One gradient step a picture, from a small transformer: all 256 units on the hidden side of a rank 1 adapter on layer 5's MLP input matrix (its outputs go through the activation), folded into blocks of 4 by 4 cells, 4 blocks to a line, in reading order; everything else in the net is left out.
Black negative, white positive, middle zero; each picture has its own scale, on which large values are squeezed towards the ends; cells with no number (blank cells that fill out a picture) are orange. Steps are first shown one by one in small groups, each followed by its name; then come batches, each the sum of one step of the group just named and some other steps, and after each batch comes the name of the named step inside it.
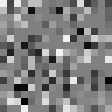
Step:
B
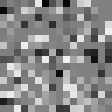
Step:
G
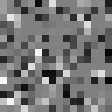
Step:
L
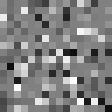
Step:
G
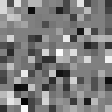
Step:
B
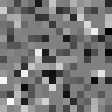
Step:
L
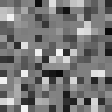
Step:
L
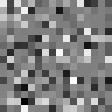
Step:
B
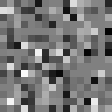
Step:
L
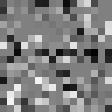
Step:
G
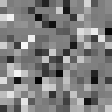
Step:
G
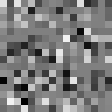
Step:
B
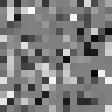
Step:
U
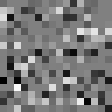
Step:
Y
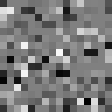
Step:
Y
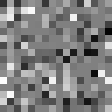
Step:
U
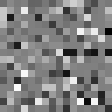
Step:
Y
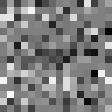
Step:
U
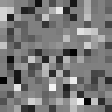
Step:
Y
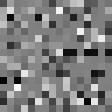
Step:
Y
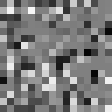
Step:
U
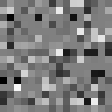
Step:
Y
